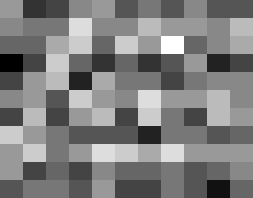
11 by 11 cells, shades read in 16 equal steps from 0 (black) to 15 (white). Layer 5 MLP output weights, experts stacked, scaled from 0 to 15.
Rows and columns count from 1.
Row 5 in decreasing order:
11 10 9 8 8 7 7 7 4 4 2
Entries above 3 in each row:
10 11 11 7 10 11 11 10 11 11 10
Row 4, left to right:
0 4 12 6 3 6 3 5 9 2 4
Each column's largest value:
12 12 12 13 13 12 13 15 9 11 11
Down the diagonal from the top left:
9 7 10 6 10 8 12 7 9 6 6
